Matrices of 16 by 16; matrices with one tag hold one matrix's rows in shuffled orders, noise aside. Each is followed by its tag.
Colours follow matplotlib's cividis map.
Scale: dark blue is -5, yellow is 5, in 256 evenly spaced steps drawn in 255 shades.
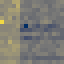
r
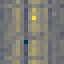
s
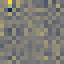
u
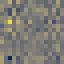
u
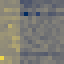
r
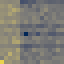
r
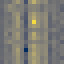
s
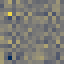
u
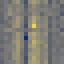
s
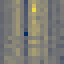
s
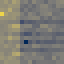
r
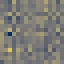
u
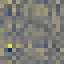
u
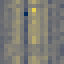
s
